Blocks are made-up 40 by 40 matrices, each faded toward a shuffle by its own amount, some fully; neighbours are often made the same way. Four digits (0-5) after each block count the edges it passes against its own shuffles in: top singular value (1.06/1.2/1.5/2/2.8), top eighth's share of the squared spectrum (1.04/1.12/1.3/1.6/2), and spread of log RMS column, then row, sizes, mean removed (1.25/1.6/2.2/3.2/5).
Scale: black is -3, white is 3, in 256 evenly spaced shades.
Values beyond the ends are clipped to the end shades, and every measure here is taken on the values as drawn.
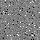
2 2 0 1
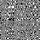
3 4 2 2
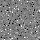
1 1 1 0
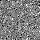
0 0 0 0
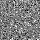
1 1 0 0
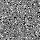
0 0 0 0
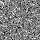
0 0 0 0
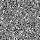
0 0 0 0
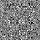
3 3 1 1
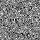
2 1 0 0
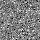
1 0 0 0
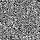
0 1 0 0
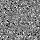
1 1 0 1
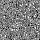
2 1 1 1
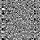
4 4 2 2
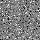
0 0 0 0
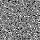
2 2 0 0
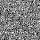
2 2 0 0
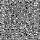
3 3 1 1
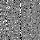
2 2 2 0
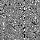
2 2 2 0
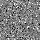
0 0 1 0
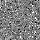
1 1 2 0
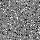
0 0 0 0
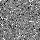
0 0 0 0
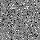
0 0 1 0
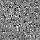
3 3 1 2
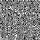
3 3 1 1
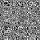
3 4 1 2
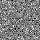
2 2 0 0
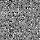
2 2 1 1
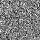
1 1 0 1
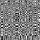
4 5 3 3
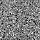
1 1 0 0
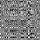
4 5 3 3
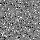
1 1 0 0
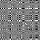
4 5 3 3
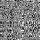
3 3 1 1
